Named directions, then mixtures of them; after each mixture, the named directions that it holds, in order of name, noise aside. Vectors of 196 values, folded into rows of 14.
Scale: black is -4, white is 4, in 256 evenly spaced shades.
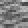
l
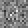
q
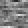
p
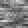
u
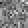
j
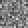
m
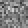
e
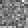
j, m, p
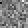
j, m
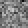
e, j, l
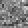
l, m, u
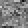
e, j, p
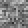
j, q, u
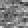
l, m, u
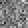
j, m, q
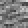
l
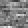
p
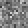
e, j, m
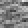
l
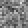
e, j, u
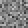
m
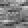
l, u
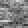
u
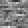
p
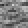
l, u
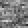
e, u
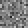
m
